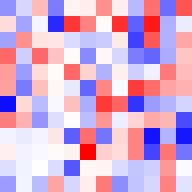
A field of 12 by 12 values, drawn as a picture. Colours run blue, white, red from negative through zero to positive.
The bottom right is the ninth with the lowest average. There is no overall slope. The bottom left is the calmest part. In the bottom left lies a patch that is calmer than the rest. Overall the values sit about 50% of the way up the scale.
